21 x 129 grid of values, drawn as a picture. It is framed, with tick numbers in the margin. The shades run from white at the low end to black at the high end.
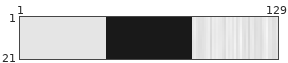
It is made of 1 by 3 panels. Panel 1,1: very low, flat. Panel 1,2: very high, flat. Panel 1,3: very low, streaked downward, faint in contrast.
